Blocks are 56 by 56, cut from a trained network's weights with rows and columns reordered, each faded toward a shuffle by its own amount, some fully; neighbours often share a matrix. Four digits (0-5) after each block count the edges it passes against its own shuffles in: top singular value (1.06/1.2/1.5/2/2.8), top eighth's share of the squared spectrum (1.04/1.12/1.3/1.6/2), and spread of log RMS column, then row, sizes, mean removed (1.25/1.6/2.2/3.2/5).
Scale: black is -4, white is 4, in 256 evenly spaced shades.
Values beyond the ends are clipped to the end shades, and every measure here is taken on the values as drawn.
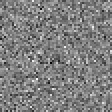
2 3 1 2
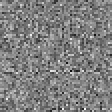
3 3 0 2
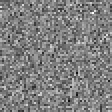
1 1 0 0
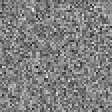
0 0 0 0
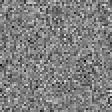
2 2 0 0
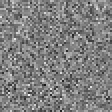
2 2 1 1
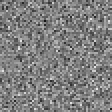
1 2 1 1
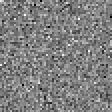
0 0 0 0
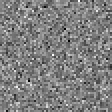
0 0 0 0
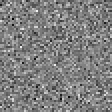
2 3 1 1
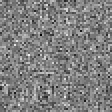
2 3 1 1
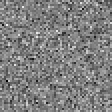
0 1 0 0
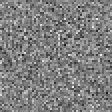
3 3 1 1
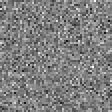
1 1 0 0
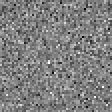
0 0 0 0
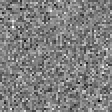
0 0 0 0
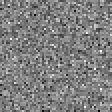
0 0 0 0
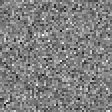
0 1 0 0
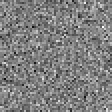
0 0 0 0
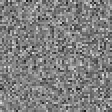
3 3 0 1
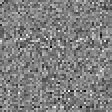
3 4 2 2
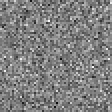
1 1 0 0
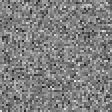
0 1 0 0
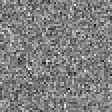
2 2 0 0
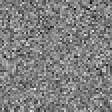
1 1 0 0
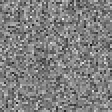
0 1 0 0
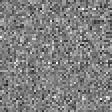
2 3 1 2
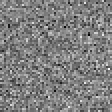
2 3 1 1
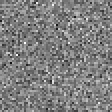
0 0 0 0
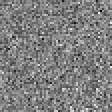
1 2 1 0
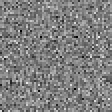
3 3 0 2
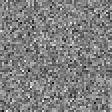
2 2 0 0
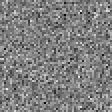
1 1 0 0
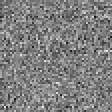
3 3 1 2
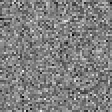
2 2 0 1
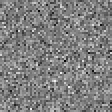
0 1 0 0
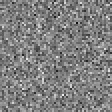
1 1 0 0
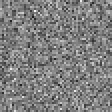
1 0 0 0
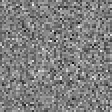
2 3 1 1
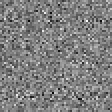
2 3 0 2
